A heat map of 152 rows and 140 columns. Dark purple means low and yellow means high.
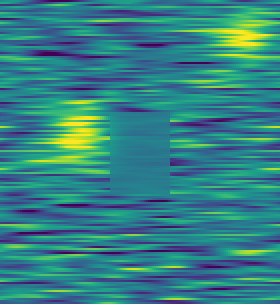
Calmest part: centre. Mirror symmetry: none. Slope: none. Odd patch: calmer, in the centre. Bumps: two. Grain: streaks across.
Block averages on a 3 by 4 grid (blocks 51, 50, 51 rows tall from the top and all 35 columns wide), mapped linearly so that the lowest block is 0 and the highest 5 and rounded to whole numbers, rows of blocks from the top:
1015 | 3411 | 1101
